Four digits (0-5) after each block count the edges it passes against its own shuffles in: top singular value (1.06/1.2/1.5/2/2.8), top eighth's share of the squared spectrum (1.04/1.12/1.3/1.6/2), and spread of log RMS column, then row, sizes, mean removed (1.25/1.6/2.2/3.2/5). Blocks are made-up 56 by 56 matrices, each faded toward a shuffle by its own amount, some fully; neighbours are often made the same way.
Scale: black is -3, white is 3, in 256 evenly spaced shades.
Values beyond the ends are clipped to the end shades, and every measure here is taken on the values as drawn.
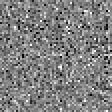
2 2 1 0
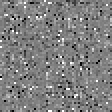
3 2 1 1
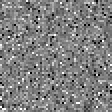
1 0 0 0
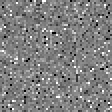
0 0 0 0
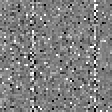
3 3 2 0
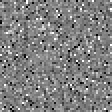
0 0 0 0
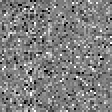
2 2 1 0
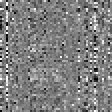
4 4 3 1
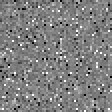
2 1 0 0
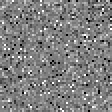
1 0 0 0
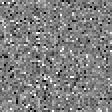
2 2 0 0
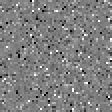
1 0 0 0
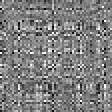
4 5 3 3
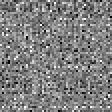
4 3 2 2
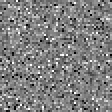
0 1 0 0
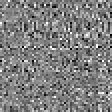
4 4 2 3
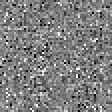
0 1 2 0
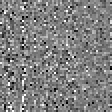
1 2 3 0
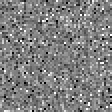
0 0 0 0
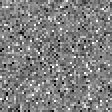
0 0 0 0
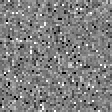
0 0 0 0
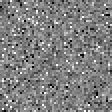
0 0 0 0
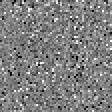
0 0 1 0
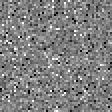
0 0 0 0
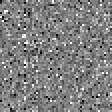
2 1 1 0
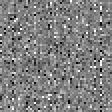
2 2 3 0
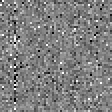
2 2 2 0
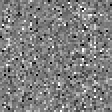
1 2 2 0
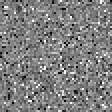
2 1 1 0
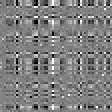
5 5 4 4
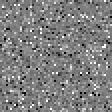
2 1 0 0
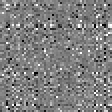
4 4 3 2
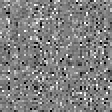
4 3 2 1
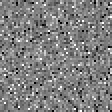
3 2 0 1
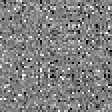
4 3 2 2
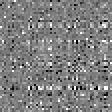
4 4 2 3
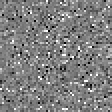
3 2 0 0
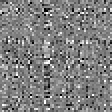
4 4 2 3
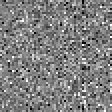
1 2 2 0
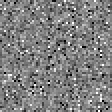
0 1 1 0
